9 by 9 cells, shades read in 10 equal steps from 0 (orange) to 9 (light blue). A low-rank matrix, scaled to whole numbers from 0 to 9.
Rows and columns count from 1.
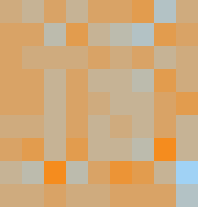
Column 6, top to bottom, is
3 6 4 5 5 4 5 1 3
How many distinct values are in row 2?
5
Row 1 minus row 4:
1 2 -2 2 -2 -2 -4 5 0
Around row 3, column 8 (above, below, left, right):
2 2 3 4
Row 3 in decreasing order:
5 4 4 4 4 4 3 3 3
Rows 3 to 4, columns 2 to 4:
4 4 4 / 3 5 3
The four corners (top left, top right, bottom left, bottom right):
4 4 4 7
